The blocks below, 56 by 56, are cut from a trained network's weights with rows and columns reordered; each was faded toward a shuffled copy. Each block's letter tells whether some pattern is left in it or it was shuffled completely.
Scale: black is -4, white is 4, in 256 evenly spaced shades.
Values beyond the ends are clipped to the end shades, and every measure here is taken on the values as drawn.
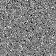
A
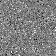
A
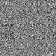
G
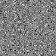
G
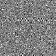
G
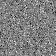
A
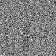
G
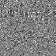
G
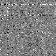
G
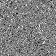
A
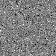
A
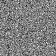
A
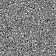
A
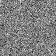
A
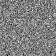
A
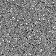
A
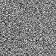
G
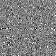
G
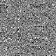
G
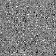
G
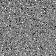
A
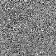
G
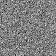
A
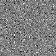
G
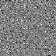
G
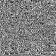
G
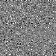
G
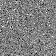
A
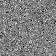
A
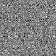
G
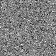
A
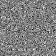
G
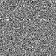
G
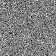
A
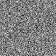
G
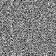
G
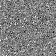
A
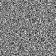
G
